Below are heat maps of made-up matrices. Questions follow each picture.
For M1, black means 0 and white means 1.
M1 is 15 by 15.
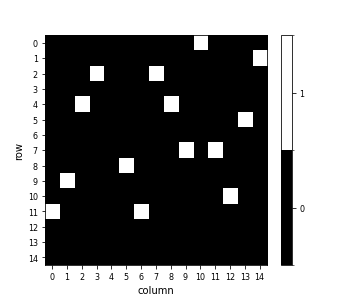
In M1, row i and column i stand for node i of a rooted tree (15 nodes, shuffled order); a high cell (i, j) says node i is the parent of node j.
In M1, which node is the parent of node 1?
9
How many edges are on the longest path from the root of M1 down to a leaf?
6
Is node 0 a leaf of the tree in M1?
no
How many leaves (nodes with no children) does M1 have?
5
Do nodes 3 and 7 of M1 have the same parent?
yes
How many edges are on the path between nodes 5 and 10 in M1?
7
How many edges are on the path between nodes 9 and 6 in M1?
3
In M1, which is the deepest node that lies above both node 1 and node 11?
7
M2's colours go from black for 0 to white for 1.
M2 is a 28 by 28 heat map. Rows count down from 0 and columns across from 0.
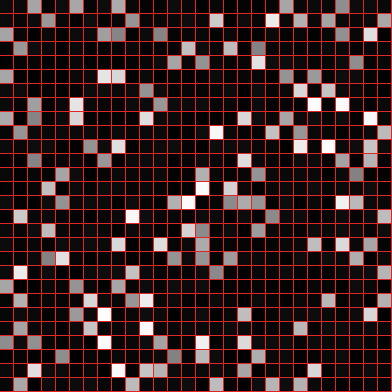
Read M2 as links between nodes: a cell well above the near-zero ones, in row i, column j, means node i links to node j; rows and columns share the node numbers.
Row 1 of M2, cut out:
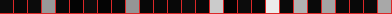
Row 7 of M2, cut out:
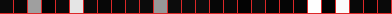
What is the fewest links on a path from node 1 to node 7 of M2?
5
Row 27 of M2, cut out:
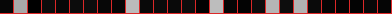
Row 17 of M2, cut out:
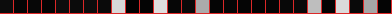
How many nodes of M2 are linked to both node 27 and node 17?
0
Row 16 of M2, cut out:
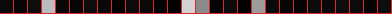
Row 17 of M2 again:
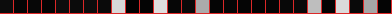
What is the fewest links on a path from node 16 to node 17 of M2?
2
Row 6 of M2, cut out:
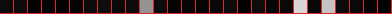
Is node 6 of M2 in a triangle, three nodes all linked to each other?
yes
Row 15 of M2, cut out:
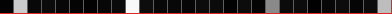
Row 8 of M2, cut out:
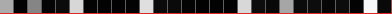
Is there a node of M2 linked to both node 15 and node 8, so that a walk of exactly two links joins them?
no
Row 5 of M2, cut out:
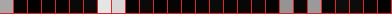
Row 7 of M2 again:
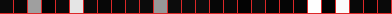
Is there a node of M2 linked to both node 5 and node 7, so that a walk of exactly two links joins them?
yes
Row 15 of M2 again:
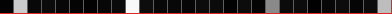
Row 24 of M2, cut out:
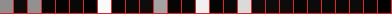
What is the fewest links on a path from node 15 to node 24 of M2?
5
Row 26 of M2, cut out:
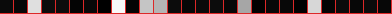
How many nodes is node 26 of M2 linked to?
6
